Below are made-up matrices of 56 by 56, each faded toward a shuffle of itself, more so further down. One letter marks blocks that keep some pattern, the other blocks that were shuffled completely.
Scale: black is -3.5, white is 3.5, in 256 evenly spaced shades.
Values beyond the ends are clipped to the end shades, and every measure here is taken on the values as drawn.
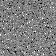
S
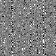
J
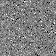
S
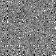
J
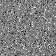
S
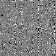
J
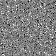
S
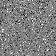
S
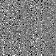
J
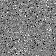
S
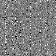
J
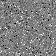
S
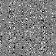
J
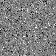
S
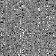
J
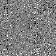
J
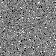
S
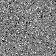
S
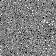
S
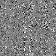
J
